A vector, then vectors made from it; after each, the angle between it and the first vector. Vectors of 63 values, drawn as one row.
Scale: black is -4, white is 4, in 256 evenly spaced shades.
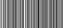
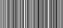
nearly parallel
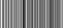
orthogonal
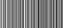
nearly parallel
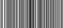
orthogonal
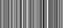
orthogonal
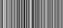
partly opposed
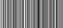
nearly parallel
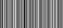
nearly opposite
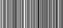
nearly parallel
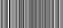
orthogonal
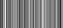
partly opposed
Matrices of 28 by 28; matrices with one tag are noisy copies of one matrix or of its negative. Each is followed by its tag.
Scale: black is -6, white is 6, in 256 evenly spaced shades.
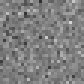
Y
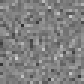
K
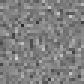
K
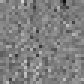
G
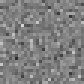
K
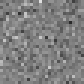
Y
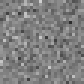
Y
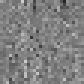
G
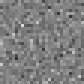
K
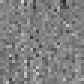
G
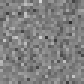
Y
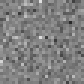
Y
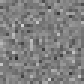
K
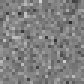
Y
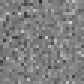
Y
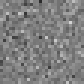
Y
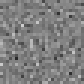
K
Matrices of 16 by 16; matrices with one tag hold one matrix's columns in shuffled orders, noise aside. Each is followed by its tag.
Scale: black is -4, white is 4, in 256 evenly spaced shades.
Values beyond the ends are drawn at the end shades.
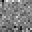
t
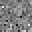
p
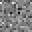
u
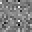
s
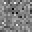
u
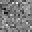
u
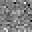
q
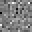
u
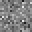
s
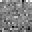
t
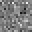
u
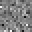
p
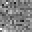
q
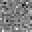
q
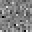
p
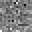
q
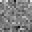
t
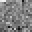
t
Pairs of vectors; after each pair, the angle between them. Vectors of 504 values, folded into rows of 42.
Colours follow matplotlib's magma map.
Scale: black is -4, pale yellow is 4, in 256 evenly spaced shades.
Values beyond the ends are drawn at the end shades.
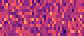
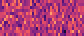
nearly parallel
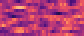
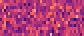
orthogonal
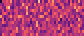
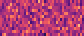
partly aligned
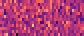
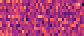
orthogonal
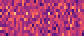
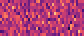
partly aligned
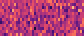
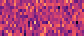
partly aligned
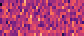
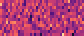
nearly opposite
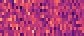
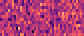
nearly opposite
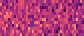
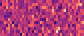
nearly opposite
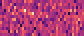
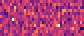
partly aligned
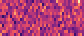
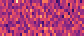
orthogonal
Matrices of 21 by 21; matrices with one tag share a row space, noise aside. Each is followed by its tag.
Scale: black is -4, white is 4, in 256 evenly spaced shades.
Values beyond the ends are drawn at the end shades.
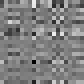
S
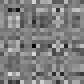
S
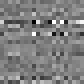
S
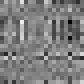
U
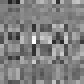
S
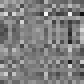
U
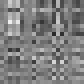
S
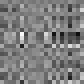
U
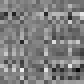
U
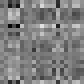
S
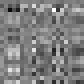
S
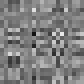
S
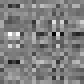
S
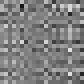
U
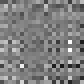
U
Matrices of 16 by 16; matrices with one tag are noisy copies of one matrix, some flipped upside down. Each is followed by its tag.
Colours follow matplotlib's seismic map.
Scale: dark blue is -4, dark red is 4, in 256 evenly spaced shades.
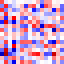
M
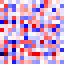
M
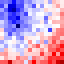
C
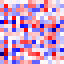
M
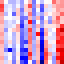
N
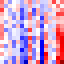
N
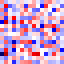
M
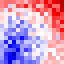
C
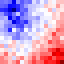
C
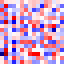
M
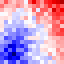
C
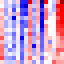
N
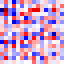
M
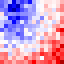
C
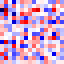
M
